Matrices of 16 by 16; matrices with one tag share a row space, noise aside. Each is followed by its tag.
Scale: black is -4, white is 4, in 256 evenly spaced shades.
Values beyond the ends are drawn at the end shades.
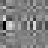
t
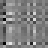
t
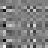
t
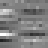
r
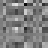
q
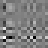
t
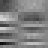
r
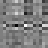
q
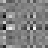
t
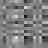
q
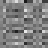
q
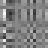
t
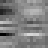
r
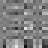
q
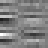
r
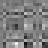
q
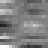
r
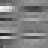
r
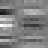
r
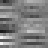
r
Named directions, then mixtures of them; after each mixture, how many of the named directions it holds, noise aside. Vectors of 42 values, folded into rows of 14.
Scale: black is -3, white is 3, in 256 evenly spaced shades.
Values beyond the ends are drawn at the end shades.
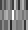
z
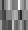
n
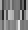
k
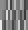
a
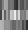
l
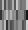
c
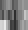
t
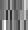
two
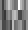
one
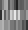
one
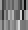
one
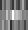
two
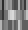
three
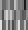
two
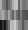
two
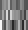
two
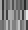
two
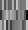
one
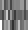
three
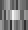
three
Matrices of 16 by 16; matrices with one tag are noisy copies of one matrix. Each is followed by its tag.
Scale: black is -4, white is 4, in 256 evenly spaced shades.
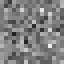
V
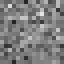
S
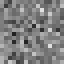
V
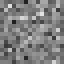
S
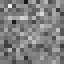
S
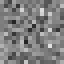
V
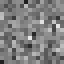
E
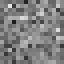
S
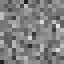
E
